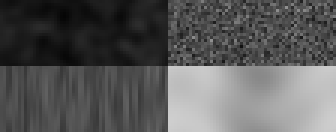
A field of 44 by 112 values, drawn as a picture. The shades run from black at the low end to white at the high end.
It is made of 2 by 2 panels. Panel 1,1: very low, blotchy, faint in contrast. Panel 1,2: low, fine-grained. Panel 2,1: low, streaked downward, faint in contrast. Panel 2,2: high, smooth.
